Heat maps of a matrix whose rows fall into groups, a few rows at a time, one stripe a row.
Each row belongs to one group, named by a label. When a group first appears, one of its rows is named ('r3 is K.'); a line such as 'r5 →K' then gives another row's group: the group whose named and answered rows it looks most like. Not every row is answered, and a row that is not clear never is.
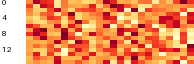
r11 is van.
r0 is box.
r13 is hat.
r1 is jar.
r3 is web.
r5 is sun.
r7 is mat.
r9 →mat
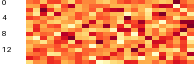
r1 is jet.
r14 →box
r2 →jar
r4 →van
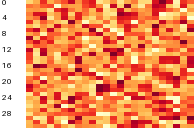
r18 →jet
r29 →sun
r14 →sun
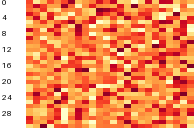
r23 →box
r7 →box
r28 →sun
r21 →jet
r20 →box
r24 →box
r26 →van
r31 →mat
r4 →hat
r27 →sun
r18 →van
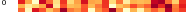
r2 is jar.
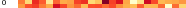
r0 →jar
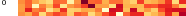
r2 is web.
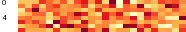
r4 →van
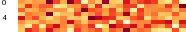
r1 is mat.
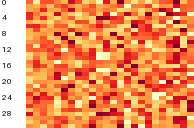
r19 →sun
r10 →web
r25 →web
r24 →box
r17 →jet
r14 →jet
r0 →jar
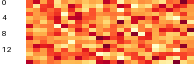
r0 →box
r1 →jar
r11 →box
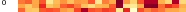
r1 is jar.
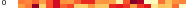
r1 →mat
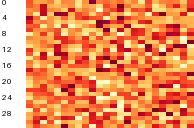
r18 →web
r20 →jet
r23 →web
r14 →mat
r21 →jet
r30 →hat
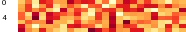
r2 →hat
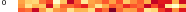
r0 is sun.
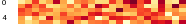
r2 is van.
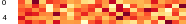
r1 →web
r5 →box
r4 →van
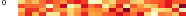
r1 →web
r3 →hat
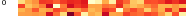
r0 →jet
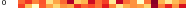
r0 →van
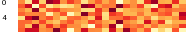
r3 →web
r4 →mat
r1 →hat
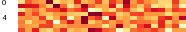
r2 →jet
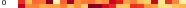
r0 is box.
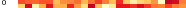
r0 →box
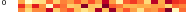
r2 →jar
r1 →jar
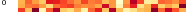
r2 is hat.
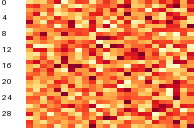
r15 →box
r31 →web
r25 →van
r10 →jet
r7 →jet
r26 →jet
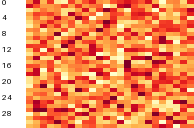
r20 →jet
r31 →jet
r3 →hat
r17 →hat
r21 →mat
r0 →hat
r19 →sun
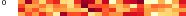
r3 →hat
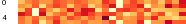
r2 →hat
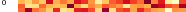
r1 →sun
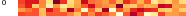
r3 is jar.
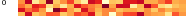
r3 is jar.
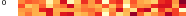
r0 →web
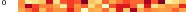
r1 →mat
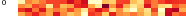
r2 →box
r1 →jar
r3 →box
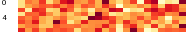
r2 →jar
